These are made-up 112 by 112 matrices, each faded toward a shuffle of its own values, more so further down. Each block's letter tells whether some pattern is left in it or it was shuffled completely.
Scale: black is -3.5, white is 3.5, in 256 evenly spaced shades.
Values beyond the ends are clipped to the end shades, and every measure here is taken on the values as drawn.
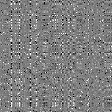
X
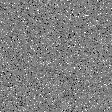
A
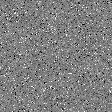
A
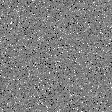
A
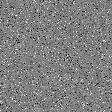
A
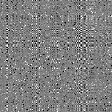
X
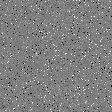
A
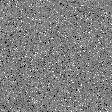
A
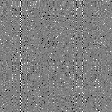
X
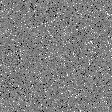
A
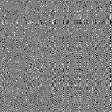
X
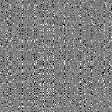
X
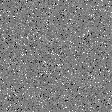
A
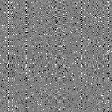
X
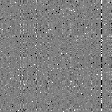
X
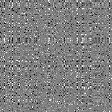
X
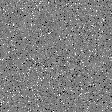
A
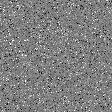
A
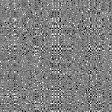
X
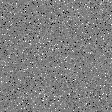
A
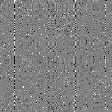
X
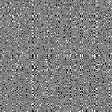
X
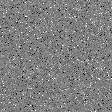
A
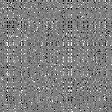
X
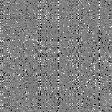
X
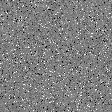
A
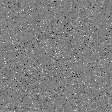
A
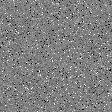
A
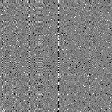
X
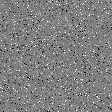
A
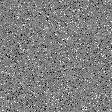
A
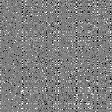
X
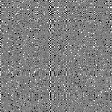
X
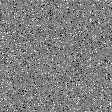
A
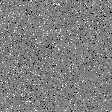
A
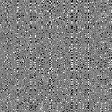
X
